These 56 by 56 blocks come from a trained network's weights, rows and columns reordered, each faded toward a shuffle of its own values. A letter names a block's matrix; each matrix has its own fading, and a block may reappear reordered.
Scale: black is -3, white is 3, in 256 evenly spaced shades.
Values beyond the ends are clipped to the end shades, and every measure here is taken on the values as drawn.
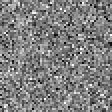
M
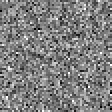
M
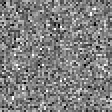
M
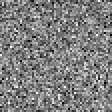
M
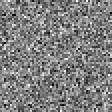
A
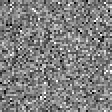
M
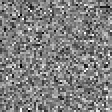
A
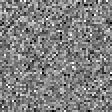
M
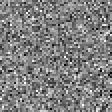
A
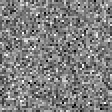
M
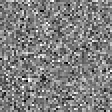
A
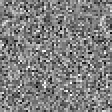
A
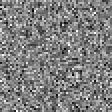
A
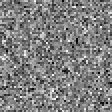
M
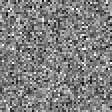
A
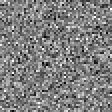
A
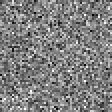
A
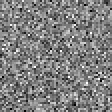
M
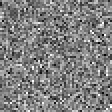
M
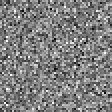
A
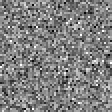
M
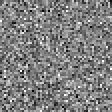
A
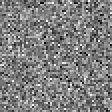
M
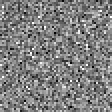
M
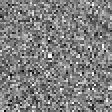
A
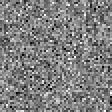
M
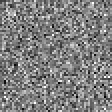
A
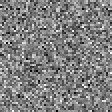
A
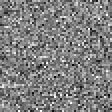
M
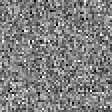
M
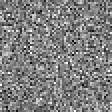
A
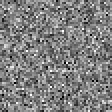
M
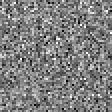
M
